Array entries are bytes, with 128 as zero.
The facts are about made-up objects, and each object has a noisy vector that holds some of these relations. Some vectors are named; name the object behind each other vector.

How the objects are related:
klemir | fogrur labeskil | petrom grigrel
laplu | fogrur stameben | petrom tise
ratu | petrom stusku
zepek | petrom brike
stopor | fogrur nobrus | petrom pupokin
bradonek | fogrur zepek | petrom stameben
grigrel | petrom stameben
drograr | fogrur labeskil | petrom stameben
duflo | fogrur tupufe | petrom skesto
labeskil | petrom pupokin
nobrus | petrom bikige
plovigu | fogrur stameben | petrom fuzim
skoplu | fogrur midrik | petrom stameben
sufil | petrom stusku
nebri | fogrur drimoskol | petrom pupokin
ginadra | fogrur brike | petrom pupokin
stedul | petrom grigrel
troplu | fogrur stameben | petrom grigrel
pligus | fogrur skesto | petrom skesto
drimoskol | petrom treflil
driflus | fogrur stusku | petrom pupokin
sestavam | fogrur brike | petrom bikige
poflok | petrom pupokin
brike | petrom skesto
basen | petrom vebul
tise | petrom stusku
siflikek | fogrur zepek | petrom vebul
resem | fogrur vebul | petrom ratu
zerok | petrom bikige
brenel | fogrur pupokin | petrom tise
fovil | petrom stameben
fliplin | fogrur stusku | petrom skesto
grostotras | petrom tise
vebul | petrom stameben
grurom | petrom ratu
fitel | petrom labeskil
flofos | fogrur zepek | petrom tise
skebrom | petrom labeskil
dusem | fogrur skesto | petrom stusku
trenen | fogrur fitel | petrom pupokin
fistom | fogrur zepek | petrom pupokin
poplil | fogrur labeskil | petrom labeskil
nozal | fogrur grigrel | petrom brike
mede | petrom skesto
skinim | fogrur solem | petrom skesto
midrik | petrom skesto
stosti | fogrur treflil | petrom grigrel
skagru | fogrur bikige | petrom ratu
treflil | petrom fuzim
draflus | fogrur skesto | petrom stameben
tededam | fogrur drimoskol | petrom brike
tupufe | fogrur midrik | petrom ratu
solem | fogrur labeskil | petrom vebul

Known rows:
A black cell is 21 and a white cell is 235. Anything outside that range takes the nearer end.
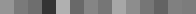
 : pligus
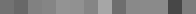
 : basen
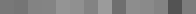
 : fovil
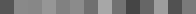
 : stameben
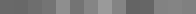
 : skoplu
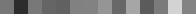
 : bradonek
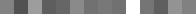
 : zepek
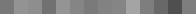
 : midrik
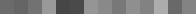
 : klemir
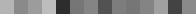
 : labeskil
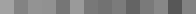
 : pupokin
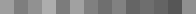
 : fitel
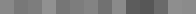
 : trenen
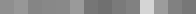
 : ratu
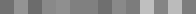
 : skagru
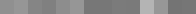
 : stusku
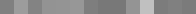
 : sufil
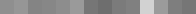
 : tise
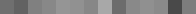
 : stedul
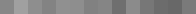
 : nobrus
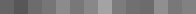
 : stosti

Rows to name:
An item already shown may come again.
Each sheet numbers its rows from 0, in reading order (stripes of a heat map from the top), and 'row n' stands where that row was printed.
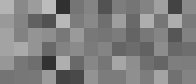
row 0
labeskil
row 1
dusem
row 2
pupokin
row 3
treflil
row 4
pligus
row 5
drograr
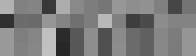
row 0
skesto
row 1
troplu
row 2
poplil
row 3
poplil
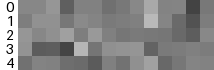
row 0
brike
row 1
mede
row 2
poflok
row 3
draflus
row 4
skinim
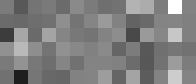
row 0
flofos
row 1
skoplu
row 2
laplu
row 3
drimoskol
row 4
sestavam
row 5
siflikek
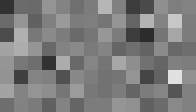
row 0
troplu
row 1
tupufe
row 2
plovigu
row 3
treflil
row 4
pligus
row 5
fistom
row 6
pupokin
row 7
duflo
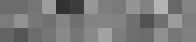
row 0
solem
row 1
sestavam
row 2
stosti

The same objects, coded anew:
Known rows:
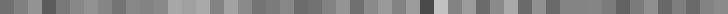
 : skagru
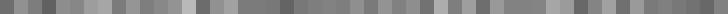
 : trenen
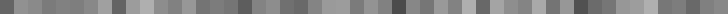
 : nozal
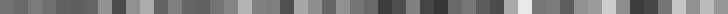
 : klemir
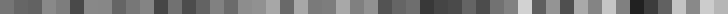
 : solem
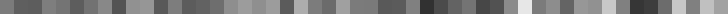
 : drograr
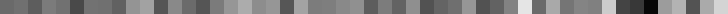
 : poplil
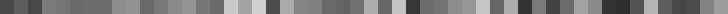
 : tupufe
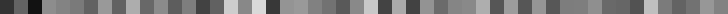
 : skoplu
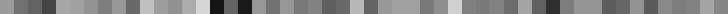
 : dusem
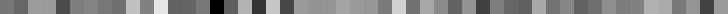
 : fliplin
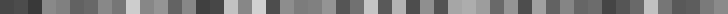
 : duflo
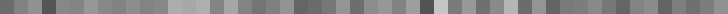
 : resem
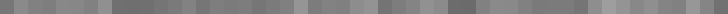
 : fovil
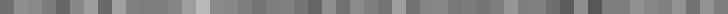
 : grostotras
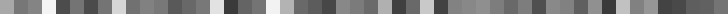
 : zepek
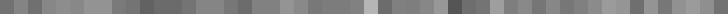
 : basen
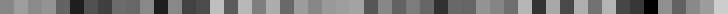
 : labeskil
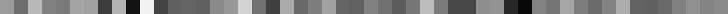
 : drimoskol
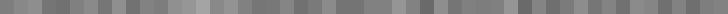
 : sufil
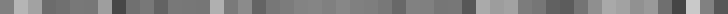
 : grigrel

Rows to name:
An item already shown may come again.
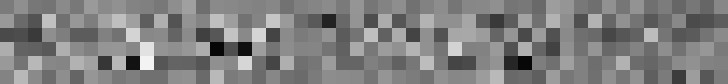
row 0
poflok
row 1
fistom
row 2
duflo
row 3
pligus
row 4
drimoskol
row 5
pupokin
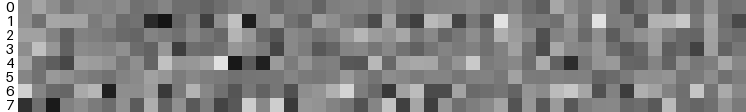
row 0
fuzim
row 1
stameben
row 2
bikige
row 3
treflil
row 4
dusem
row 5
mede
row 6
sestavam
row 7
skoplu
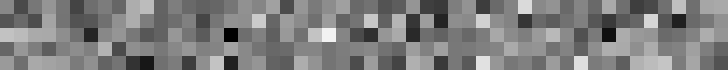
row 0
skinim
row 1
midrik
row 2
brike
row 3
stosti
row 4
stameben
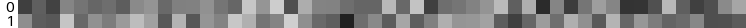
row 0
tupufe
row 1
fistom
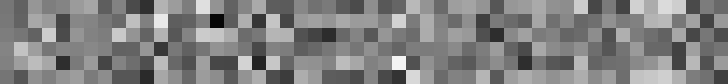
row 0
laplu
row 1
fliplin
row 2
flofos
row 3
treflil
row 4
stusku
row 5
troplu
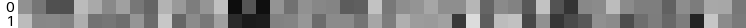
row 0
draflus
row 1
skesto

